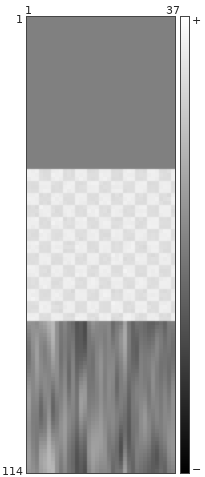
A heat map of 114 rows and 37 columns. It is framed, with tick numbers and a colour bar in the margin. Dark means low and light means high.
It is made of 3 by 1 panels. Panel 1,1: middling, flat. Panel 2,1: very high, checkered, faint in contrast. Panel 3,1: middling, streaked downward.
